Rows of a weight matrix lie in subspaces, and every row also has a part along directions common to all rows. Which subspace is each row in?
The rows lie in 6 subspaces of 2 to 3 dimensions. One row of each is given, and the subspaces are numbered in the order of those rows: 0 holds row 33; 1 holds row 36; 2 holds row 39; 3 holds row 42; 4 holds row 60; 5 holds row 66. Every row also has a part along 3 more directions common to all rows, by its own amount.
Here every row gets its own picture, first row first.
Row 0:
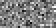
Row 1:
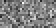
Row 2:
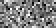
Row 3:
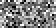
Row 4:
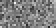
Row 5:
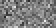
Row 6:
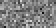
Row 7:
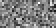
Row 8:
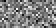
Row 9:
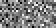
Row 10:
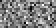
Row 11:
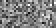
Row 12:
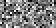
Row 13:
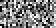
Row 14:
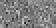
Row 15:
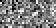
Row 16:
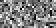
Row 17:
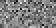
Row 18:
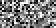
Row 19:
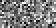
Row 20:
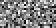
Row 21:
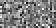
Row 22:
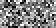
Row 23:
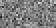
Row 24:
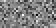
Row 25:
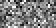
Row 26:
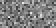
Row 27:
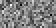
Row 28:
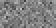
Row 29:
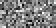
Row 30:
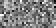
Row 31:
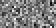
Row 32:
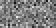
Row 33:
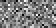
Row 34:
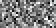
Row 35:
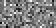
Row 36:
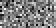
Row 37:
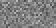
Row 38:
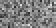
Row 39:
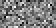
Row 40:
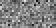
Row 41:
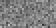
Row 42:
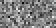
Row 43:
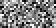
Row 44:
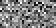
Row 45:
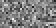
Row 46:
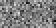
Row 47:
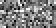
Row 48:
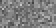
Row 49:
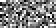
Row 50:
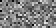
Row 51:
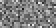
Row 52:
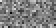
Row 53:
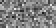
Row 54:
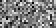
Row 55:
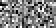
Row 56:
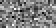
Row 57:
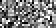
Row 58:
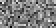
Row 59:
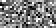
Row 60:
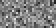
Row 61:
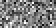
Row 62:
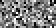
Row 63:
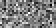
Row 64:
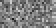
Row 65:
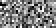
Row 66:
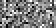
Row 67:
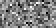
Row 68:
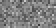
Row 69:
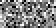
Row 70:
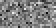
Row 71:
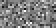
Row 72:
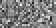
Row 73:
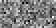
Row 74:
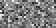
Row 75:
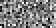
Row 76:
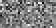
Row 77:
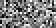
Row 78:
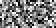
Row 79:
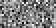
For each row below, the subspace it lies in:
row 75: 1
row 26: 3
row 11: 5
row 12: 5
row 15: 3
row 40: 1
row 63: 5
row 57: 5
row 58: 3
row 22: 2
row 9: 0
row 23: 4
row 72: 5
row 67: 4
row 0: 4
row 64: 3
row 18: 3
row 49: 0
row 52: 3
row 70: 4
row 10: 4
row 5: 2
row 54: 5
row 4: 1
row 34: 4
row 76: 0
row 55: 0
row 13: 1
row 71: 4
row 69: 2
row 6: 2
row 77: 5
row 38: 5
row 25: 2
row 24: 0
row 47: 2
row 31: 4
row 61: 5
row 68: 2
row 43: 1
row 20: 4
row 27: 5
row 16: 3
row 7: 4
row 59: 0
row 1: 3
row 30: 1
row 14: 0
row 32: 1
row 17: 0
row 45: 3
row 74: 1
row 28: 2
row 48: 5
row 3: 2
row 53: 2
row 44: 0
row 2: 3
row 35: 5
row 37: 0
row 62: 4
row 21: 1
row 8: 0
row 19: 3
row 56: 2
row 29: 2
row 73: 3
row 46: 3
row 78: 4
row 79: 1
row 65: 0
